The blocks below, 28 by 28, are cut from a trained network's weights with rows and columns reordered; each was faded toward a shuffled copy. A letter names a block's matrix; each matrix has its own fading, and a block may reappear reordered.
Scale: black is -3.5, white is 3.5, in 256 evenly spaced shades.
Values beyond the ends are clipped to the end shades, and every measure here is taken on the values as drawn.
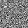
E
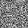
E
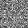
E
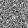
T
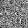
T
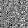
T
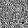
E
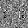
T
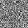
E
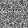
E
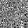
T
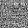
E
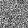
E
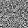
E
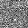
E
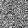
E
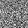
E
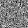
T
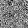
T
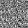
E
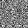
E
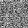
E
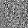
T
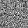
T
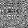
E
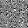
T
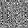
T
